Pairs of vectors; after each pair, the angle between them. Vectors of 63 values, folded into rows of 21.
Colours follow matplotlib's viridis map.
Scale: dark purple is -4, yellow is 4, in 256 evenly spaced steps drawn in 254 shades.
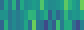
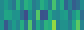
partly opposed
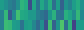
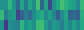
partly opposed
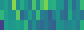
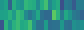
partly aligned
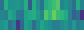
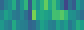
partly aligned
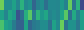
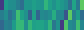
nearly opposite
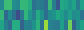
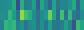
orthogonal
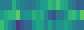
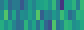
orthogonal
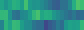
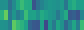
partly aligned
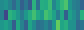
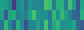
partly aligned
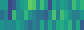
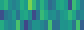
partly aligned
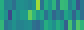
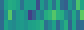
nearly opposite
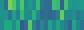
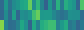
orthogonal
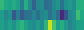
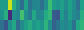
orthogonal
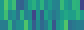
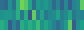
partly opposed
